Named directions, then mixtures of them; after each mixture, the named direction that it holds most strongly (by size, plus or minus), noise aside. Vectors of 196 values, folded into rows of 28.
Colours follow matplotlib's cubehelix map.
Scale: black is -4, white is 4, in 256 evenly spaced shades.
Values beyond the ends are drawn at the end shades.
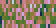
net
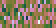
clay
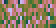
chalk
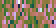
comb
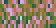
chalk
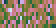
chalk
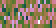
clay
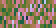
clay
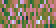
chalk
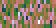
clay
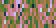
comb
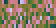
chalk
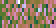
comb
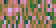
chalk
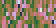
comb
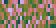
chalk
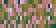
chalk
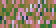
clay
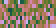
chalk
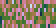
net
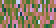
clay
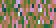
clay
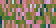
net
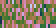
net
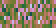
clay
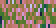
net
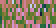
net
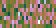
clay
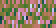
clay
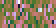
comb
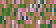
clay
